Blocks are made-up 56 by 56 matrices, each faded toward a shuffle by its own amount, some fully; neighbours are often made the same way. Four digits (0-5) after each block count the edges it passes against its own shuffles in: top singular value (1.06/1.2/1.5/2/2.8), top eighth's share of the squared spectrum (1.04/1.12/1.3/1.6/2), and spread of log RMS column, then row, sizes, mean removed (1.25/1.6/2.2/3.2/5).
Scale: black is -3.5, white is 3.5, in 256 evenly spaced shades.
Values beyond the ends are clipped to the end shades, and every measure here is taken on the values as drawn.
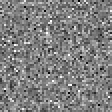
1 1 0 0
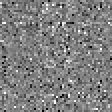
3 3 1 1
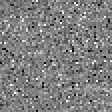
0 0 0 0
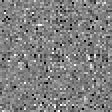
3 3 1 1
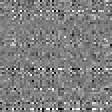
4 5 2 3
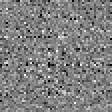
3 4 1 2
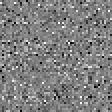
2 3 1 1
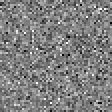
2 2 0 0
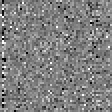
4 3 2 0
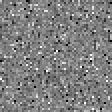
0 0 0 0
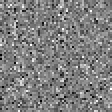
3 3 2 0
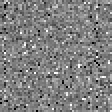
2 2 1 0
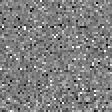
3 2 0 1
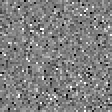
0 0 0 0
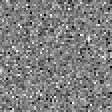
0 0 0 0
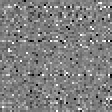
3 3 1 1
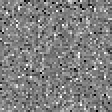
2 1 0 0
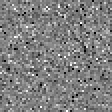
2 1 0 0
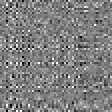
4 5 3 3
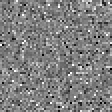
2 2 0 1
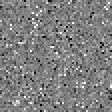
0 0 0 0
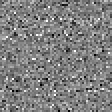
1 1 0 2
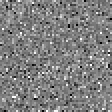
0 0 0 1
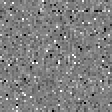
1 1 0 0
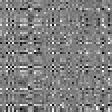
5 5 3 3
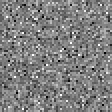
1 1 0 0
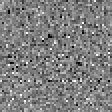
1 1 0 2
